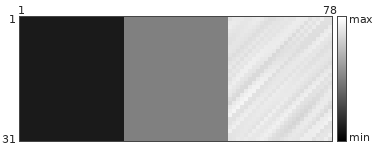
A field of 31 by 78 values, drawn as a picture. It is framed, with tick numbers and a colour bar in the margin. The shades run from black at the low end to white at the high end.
It is made of 1 by 3 panels. Panel 1,1: very low, flat. Panel 1,2: middling, flat. Panel 1,3: very high, slanting up to the right, faint in contrast.
